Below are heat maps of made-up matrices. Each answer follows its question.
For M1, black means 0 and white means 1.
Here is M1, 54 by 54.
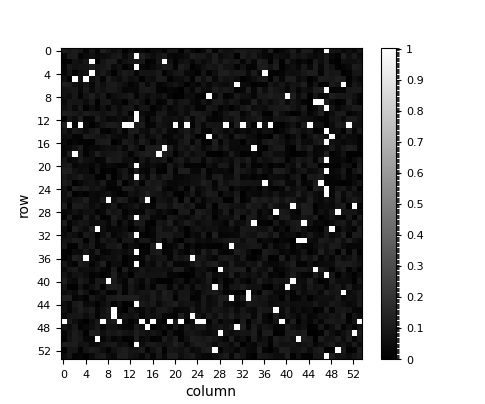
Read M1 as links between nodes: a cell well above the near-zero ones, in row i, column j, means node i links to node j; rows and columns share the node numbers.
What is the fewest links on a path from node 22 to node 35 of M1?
2
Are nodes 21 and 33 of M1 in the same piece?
no
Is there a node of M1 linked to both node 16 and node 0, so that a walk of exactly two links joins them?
yes
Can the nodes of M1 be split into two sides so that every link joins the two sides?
no
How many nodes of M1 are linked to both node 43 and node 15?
0
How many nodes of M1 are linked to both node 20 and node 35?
1
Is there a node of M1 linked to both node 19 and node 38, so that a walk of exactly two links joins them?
no
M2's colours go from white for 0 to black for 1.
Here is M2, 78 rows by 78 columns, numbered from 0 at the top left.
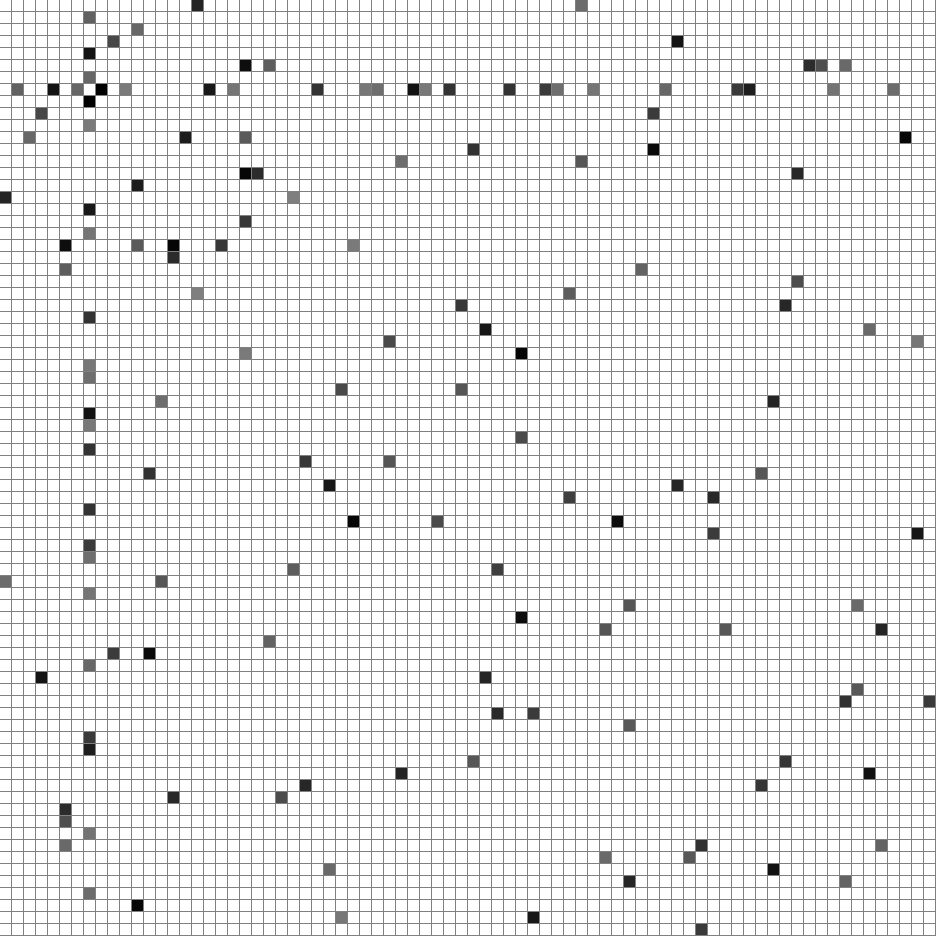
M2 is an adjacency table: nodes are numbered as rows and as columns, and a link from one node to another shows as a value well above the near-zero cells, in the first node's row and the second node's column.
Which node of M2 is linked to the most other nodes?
node 7
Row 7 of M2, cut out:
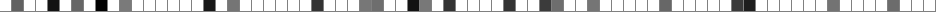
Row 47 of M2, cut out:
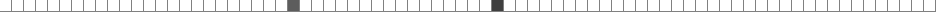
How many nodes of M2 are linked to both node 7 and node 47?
0
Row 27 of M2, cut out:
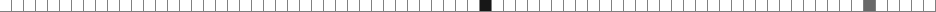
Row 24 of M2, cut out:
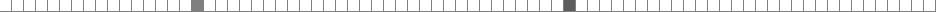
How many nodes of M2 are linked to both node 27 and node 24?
0
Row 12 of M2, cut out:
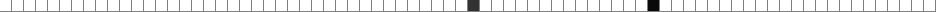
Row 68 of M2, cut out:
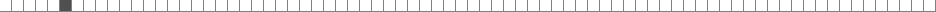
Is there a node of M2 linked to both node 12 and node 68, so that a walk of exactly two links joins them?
no
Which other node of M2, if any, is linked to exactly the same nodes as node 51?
node 36
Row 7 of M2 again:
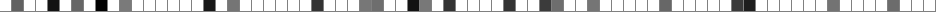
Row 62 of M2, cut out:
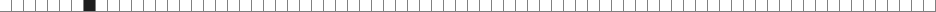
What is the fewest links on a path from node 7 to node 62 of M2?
1
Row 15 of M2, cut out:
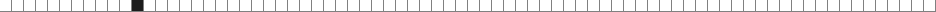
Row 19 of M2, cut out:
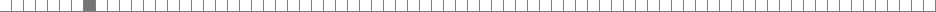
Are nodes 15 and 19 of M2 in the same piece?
no
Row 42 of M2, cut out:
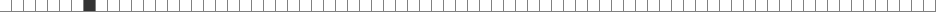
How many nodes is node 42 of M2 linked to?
1
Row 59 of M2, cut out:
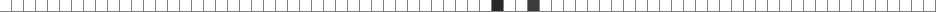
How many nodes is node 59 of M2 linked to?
2
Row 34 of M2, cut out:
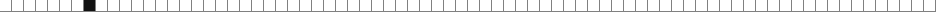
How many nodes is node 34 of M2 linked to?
1
